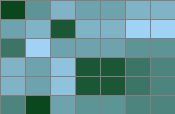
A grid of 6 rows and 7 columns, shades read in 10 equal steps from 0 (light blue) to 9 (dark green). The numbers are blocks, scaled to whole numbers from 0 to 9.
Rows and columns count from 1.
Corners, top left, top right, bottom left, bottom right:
9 2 5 5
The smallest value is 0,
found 3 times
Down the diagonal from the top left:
9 2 3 8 8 5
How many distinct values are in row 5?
6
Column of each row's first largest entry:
1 3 1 4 4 2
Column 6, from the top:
2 0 4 6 6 5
